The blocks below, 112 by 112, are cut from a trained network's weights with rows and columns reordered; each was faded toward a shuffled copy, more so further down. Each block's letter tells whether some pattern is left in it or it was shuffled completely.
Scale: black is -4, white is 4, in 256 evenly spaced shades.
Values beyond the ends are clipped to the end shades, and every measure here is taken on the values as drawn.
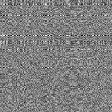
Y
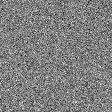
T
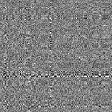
Y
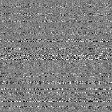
Y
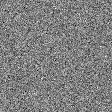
T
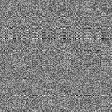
Y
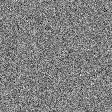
T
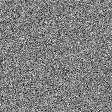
T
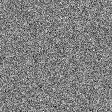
T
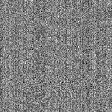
Y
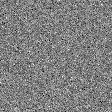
T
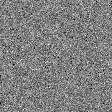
T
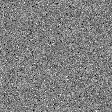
T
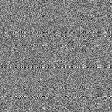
Y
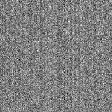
Y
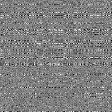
Y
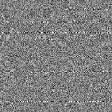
Y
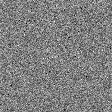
T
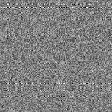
Y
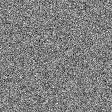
T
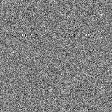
Y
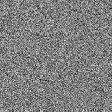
Y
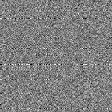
Y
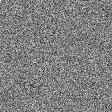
T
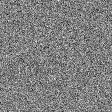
T
